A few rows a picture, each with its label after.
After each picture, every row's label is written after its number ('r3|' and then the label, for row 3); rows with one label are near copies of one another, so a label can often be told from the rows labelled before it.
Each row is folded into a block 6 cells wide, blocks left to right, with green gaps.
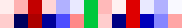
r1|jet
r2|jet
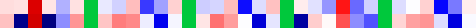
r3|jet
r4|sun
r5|sun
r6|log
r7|sun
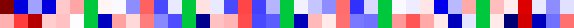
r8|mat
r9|log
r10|log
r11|log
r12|sun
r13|jet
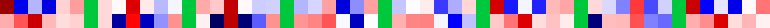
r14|mat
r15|jet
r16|jet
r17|sun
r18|sun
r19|mat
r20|log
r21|mat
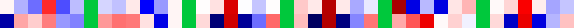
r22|log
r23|sun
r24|jet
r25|jet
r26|mat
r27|jet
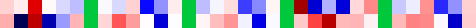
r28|jet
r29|sun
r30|sun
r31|mat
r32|sun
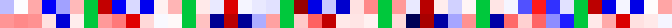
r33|sun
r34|mat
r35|jet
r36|mat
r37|jet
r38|log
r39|mat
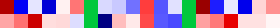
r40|mat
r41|log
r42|mat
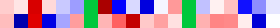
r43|jet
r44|mat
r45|sun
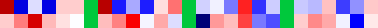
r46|mat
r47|mat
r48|log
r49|sun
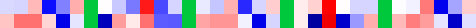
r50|sun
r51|log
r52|sun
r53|jet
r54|sun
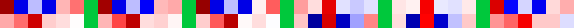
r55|mat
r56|mat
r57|mat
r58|jet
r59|jet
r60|mat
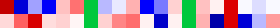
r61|mat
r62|sun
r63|jet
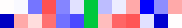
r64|log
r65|sun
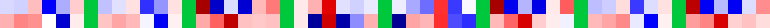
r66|sun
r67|sun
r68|mat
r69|jet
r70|log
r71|mat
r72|sun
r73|mat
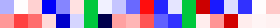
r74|sun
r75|log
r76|mat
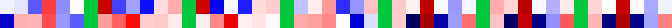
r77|log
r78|mat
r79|mat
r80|sun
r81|jet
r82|jet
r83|jet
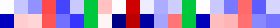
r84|log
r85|jet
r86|log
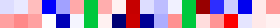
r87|sun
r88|jet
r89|mat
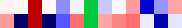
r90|jet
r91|sun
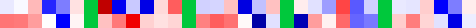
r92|sun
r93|mat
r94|sun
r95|log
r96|sun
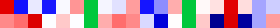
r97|mat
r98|sun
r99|jet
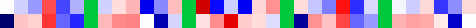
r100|log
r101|sun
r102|mat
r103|log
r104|sun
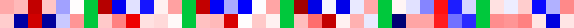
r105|jet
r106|mat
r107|mat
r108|mat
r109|log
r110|sun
